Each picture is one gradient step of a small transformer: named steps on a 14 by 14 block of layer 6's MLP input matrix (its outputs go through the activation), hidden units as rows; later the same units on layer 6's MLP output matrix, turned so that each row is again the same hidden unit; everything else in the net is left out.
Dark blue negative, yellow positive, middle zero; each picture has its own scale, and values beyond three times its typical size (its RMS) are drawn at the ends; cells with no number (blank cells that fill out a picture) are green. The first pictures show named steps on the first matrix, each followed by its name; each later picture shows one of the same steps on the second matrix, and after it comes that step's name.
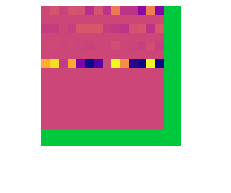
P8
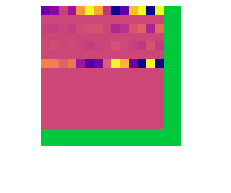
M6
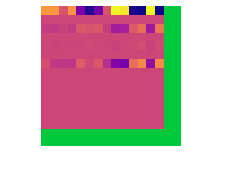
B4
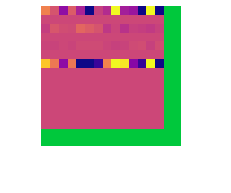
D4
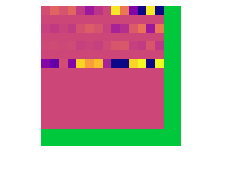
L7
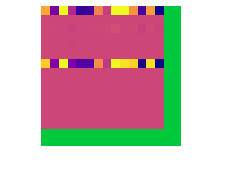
P8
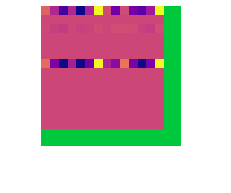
D4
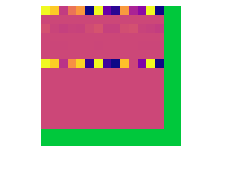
D4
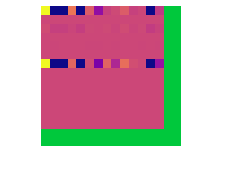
M6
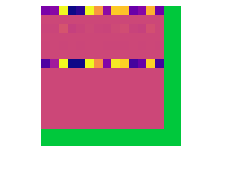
D4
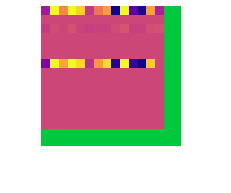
D4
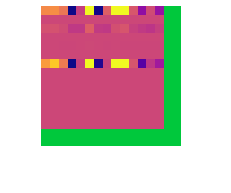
B4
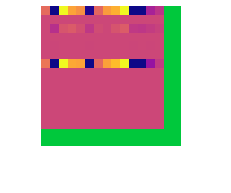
L7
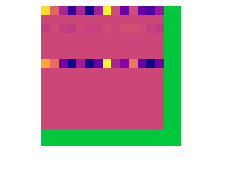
D4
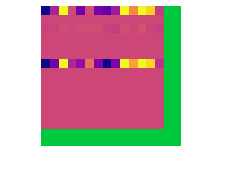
D4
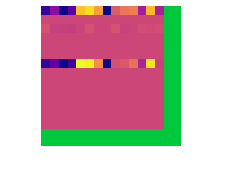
D4
